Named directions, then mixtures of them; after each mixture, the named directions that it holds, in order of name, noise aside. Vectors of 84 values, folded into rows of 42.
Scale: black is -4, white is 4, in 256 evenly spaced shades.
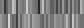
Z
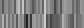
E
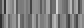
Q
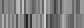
E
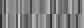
E, Q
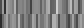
Q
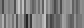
E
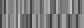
E, Q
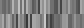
E, Z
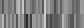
E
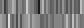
Z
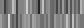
Z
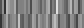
Q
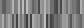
E, Z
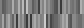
E, Z
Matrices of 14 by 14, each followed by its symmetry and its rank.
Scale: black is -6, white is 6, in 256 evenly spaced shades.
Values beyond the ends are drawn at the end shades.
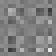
symmetric, rank two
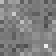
symmetric, rank three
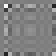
symmetric, rank one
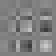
symmetric, rank one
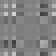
symmetric, rank one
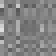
neither, rank two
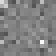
symmetric, rank three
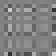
symmetric, rank one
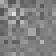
symmetric, rank three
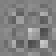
symmetric, rank two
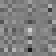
neither, rank two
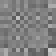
symmetric, rank two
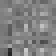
neither, rank two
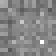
symmetric, rank three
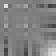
symmetric, rank two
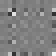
symmetric, rank two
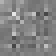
symmetric, rank three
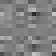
neither, rank two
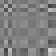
symmetric, rank one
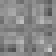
symmetric, rank two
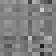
neither, rank two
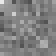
symmetric, rank three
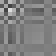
symmetric, rank one
